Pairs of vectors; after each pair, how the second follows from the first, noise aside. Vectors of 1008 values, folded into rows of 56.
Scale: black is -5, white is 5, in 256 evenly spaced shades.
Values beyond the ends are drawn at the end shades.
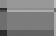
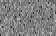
shuffled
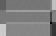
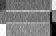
scaled up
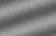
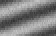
scaled up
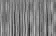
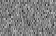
shuffled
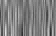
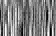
scaled up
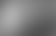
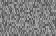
shuffled
